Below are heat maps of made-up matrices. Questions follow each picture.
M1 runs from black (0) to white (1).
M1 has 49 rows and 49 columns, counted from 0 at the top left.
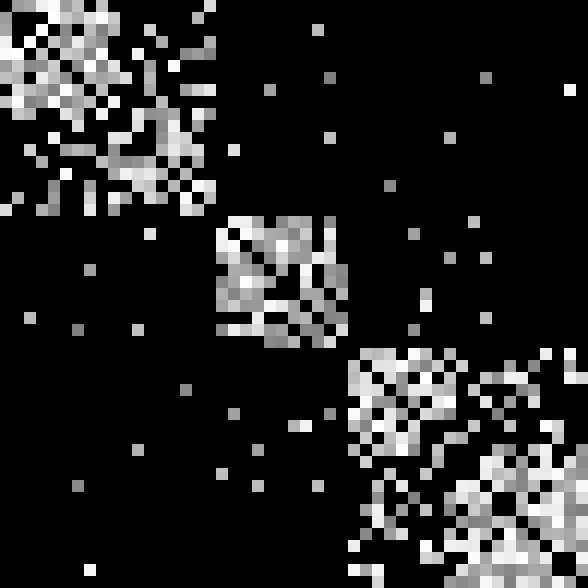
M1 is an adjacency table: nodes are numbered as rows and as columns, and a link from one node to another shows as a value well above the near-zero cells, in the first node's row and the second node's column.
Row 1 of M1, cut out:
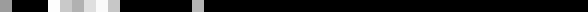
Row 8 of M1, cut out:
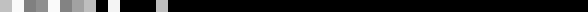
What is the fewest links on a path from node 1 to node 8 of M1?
1
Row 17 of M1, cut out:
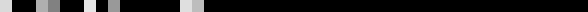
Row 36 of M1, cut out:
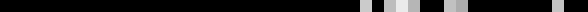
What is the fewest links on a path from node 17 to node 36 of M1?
3
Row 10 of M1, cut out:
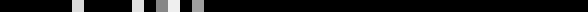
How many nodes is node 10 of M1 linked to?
5
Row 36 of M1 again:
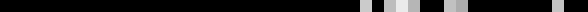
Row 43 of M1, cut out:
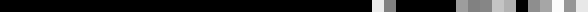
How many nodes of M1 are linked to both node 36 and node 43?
3
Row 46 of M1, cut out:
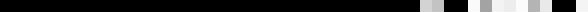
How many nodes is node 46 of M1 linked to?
10
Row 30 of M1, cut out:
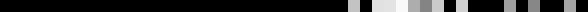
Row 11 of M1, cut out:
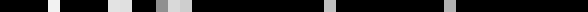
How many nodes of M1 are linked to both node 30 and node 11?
0
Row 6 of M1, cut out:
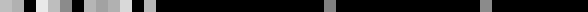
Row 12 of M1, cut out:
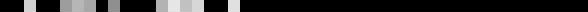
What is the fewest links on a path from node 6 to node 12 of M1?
1
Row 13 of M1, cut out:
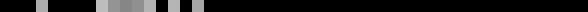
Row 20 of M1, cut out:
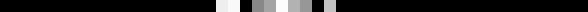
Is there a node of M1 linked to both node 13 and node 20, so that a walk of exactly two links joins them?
no
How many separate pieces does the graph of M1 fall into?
1
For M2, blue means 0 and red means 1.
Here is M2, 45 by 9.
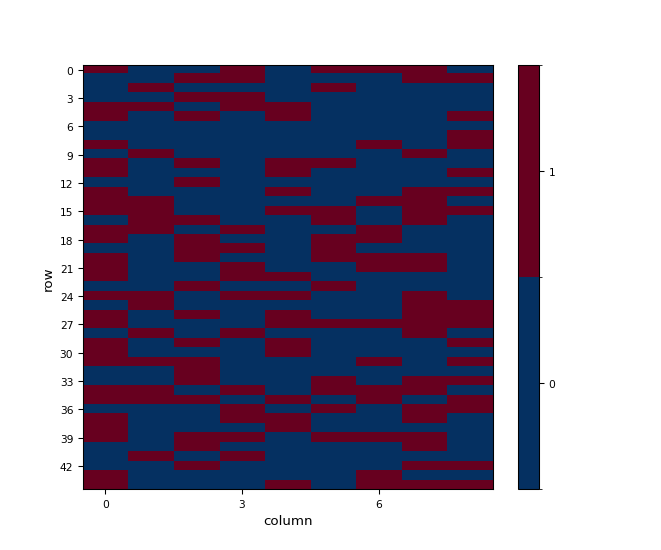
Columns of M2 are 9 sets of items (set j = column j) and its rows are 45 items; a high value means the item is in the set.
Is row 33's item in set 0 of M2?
no
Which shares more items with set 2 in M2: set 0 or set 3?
set 0
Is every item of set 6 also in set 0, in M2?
yes
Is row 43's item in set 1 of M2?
no
